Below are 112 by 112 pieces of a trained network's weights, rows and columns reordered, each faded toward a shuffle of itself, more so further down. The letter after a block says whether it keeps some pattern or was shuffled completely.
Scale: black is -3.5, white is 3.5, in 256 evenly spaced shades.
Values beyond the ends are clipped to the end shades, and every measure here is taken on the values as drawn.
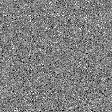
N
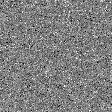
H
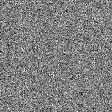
N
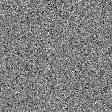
N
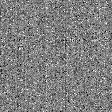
N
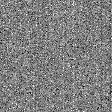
N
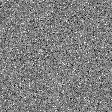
H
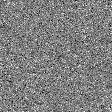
H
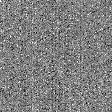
N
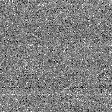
N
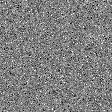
H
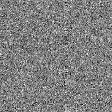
N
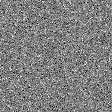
H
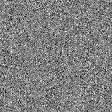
N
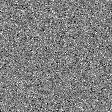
H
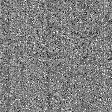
N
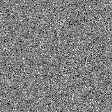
N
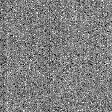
N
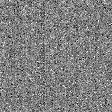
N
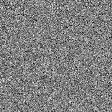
N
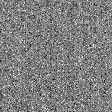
N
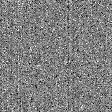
N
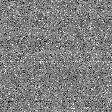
N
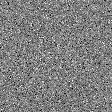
H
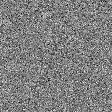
H
